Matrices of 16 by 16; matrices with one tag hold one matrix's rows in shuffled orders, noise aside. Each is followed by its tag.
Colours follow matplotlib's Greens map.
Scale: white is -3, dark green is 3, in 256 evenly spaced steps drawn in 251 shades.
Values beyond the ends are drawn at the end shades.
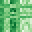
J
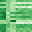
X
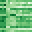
X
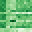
X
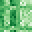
J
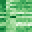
X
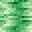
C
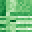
X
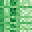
J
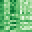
J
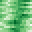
C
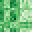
J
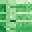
X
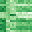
X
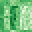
J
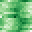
C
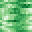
C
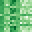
J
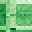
X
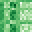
J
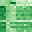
X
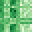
J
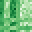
J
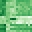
X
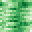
C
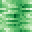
C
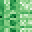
J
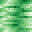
C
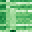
X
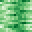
C
